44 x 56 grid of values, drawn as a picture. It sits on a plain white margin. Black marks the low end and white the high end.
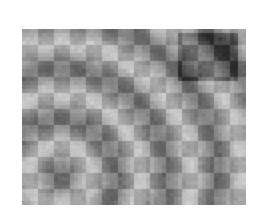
Rings: centred on the bottom left. Ninth with the lowest average: top right. Odd patch: lower, in the top right. Mirror symmetry: none.
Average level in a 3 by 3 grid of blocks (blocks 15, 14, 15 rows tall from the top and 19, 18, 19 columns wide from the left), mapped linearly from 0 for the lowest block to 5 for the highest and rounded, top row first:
440 | 444 | 534
